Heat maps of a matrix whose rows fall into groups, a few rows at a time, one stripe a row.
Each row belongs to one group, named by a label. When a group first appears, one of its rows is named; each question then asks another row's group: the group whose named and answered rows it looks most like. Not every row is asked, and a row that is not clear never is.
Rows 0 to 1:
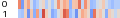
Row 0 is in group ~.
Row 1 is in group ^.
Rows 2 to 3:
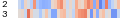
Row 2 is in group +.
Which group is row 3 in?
~
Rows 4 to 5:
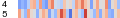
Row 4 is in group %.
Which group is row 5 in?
~
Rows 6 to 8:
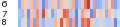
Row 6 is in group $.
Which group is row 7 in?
^
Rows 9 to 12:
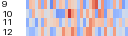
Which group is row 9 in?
$
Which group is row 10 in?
~
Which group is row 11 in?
^
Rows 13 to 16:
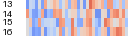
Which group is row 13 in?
^
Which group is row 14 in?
%
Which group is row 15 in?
%
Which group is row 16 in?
%
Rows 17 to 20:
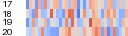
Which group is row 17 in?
^
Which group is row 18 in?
~
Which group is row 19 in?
^
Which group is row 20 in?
+
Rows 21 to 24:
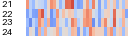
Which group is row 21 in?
~
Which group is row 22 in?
%
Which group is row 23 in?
%
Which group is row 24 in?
^
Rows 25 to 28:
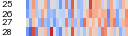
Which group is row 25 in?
^
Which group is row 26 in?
+
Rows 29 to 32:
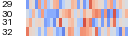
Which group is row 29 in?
^
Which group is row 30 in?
+
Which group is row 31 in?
%
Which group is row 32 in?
~
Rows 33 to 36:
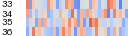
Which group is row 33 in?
~
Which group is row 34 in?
%
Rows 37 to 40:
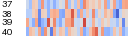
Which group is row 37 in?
+
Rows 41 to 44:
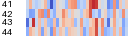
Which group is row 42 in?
%
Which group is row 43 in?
$
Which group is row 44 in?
$
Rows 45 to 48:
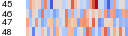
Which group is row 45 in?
$
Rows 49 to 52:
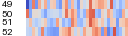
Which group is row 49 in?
^
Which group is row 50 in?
~
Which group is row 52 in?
+
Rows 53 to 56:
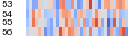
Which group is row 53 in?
%
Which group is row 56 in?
%
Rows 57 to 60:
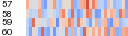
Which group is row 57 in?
~
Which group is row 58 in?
%
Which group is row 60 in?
+
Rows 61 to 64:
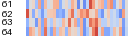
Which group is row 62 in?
~
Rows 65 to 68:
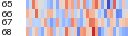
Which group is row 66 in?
~
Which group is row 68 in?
~
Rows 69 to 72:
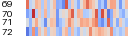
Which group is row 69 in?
~
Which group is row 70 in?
$
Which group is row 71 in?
~
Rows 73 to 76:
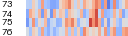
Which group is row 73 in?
+
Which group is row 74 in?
$
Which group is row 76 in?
+
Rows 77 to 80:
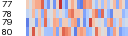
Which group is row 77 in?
%
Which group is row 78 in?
$
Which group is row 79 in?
^
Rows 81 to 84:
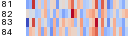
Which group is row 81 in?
$
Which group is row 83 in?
$
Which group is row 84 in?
$
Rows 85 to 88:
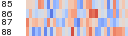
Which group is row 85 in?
%
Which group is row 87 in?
~
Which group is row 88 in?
%
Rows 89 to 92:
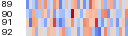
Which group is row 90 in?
+
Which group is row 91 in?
~
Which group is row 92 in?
%
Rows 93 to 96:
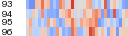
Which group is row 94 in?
+
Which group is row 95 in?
~
